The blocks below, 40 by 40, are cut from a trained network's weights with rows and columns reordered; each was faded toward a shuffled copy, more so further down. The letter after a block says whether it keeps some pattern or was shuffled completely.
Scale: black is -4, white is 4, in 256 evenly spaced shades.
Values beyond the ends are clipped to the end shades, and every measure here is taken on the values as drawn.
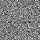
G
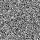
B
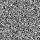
B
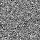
B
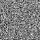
G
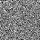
G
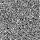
B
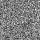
B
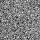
B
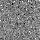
B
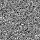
B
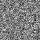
G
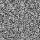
G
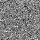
B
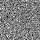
G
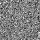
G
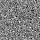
B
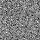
G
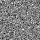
B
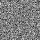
G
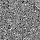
B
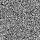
B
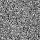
B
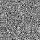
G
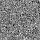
B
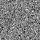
B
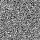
B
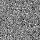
B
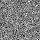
B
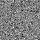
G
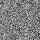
G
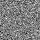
B
